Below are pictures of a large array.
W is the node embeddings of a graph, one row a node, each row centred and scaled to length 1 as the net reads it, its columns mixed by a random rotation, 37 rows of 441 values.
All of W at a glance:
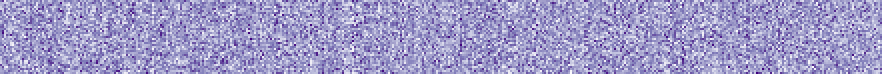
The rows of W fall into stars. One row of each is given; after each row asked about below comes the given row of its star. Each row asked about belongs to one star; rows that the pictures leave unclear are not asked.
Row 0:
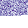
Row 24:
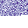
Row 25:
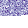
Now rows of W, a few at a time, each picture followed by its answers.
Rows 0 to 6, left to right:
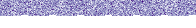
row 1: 25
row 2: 25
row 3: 24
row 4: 25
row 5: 24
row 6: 25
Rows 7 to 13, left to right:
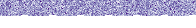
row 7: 0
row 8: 24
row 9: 25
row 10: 25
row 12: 0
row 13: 0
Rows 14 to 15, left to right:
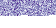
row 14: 25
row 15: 0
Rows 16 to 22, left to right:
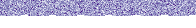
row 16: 0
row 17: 0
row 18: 0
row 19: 25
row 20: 0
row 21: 24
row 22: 0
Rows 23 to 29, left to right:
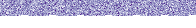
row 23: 25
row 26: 0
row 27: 0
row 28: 25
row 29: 25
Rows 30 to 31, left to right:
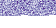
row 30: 24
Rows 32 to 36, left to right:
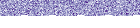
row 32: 24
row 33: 0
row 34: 25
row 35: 24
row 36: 24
